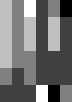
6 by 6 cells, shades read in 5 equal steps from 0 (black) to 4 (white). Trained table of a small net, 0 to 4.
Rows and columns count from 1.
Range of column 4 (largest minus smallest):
3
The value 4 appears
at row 1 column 3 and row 6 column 4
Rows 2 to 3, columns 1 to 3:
3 2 3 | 3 2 3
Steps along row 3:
down up down up down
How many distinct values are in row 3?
3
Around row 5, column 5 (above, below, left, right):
1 0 1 1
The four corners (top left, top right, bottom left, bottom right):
3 0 1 2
